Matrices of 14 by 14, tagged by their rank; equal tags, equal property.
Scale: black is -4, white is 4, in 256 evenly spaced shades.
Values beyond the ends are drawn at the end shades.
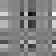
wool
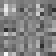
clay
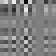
wool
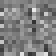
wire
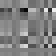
wool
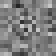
wire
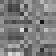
wire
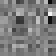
clay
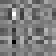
clay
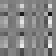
wool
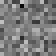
wire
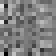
wire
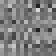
clay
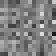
wire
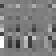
clay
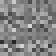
wire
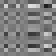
wool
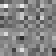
wire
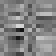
clay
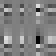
wool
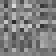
clay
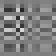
wool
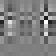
wool
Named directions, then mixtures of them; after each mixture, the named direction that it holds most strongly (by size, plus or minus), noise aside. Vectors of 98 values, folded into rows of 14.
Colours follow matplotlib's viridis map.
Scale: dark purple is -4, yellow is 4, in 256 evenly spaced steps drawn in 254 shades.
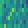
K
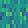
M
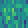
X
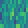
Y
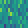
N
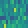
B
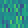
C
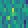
X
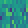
M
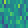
N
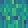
X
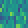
Y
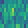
Y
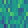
N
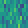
C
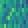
K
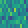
N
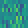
C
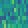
B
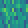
X
